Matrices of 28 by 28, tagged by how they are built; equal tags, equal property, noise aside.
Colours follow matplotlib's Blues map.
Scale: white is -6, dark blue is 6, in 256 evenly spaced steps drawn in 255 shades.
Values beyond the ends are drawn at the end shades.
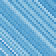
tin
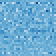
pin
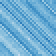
tin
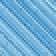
tin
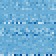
pin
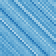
tin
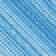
tin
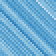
tin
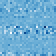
pin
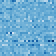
pin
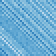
tin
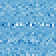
pin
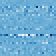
pin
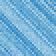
tin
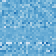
pin
